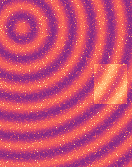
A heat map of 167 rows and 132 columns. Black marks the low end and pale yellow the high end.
Neither half mirrors the other. In the middle right lies a patch that is higher than the rest. There is no overall slope. Rings spread out from the top left. The middle right is the ninth with the highest average.
